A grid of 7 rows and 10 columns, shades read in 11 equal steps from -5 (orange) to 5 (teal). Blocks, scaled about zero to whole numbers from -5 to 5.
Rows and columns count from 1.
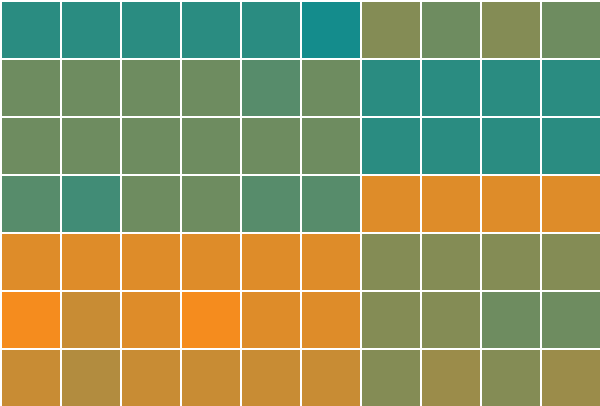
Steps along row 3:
same same same same same up same same same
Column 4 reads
4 1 1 1 -4 -5 -3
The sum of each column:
-4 0 -4 -5 -2 -2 4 4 5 5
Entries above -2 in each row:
10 10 10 6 4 4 4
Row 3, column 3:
1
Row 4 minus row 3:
1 2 0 0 1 1 -8 -8 -8 -8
